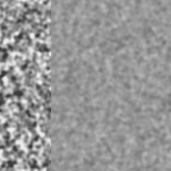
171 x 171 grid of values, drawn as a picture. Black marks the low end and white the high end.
Grain: blotchy. Mirror symmetry: none. Histogram: heavy tails on both sides. Stripes: none. Seam: vertical, 30% of the way across, the right part calmer.
